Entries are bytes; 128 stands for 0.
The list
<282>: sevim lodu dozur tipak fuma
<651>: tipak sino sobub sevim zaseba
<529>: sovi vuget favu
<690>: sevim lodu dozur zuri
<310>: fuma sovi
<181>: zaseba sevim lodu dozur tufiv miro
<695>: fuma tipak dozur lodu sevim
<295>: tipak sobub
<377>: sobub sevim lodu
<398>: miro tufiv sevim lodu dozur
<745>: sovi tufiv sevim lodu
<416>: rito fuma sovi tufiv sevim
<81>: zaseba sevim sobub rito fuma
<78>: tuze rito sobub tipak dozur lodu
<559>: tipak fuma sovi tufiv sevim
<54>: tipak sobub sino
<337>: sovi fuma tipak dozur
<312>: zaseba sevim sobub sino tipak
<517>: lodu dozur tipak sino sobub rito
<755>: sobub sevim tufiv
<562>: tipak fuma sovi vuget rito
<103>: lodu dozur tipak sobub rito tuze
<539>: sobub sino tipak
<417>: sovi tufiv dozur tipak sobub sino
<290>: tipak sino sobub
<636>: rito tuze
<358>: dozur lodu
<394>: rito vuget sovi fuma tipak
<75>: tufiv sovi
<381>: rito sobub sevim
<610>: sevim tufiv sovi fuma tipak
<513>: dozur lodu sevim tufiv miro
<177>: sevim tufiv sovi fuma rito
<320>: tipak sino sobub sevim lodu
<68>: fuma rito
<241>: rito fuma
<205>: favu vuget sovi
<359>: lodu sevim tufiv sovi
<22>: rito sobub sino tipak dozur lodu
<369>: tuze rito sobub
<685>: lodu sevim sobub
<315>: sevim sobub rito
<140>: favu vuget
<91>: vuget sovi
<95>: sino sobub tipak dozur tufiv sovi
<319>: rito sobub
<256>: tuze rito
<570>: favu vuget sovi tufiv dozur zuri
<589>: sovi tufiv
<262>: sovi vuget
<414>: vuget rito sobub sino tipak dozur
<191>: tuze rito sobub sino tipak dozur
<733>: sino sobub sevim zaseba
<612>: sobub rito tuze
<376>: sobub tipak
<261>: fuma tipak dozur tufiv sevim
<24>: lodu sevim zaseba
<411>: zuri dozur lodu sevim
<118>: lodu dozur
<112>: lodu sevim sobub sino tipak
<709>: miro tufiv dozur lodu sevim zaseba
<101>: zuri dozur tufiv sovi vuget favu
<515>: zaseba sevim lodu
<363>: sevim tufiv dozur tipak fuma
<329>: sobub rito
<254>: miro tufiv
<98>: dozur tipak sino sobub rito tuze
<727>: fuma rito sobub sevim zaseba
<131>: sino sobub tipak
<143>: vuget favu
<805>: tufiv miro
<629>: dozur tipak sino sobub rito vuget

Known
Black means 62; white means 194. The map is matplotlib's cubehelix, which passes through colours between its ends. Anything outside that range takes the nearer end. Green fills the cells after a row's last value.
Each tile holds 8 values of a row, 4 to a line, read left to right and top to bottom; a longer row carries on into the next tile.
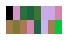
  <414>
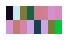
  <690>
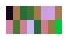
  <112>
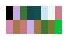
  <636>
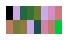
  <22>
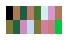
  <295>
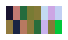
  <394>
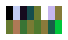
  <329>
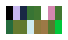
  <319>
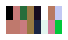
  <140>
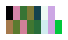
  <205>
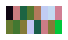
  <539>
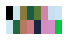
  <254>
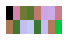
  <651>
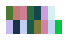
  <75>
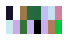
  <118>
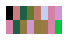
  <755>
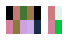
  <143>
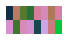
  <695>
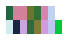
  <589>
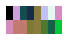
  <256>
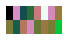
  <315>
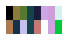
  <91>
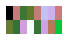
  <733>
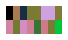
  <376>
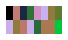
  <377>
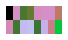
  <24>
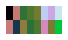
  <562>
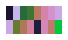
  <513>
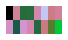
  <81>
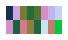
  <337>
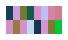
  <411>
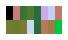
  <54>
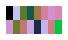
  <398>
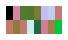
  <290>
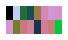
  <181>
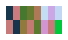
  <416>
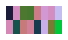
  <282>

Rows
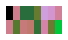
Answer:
<629>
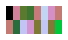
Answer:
<727>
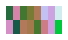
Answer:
<359>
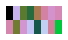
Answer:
<709>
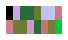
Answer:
<517>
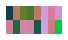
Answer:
<261>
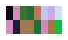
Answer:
<177>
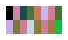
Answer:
<685>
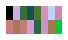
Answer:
<191>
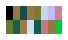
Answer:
<131>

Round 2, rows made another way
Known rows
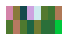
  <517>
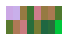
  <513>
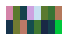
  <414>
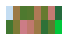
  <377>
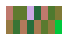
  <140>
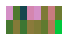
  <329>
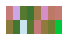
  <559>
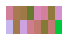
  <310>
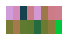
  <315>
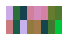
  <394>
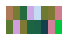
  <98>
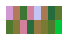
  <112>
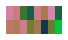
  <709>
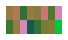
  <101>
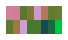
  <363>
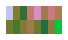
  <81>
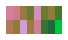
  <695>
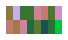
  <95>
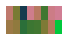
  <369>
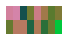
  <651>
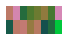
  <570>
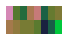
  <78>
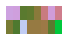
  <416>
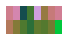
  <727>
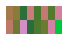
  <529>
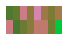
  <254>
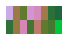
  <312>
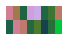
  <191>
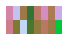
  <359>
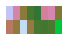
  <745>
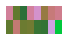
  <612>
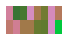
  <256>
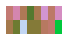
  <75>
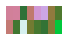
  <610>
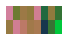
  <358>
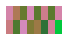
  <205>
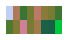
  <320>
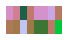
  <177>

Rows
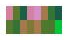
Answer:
<376>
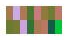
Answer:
<261>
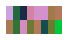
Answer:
<562>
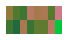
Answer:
<143>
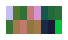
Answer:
<22>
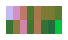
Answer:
<181>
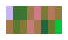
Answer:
<241>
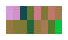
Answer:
<685>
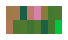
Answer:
<131>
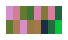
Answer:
<398>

